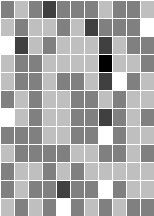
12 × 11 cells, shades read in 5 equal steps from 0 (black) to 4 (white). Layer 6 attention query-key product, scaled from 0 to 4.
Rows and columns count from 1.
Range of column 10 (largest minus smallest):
1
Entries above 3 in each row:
0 1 1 0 1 0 1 1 0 0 1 1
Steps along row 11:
up down same down up same up down up same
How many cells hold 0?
1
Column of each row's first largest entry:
2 11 1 1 9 2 1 8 1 2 8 5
